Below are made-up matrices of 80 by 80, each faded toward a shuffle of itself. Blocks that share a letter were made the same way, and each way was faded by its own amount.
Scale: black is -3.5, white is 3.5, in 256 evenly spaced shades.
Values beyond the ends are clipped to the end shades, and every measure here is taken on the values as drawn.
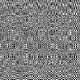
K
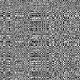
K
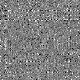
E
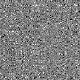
E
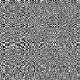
K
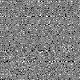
E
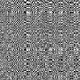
K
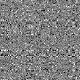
E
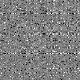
E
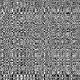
K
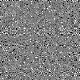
E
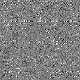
E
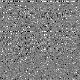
E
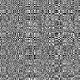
K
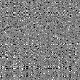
E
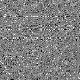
E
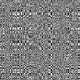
K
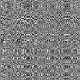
K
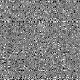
E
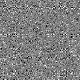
E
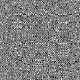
E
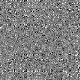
E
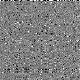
E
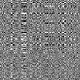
K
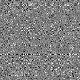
E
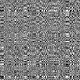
K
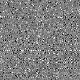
E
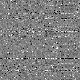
E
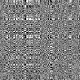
K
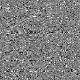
E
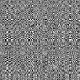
K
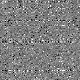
E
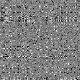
E
